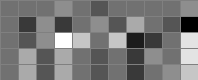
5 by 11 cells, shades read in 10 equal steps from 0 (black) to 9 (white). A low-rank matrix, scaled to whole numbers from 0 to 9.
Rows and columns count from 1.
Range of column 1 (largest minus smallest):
0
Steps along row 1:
same same up down down up same same same up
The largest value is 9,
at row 3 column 4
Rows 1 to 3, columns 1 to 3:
4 4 4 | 4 2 5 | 4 3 5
